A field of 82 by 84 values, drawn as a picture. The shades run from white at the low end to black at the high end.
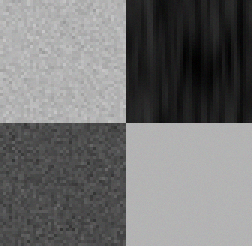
It is made of 2 by 2 panels. Panel 1,1: low, fine-grained, faint in contrast. Panel 1,2: very high, streaked downward, faint in contrast. Panel 2,1: high, fine-grained, faint in contrast. Panel 2,2: low, flat.
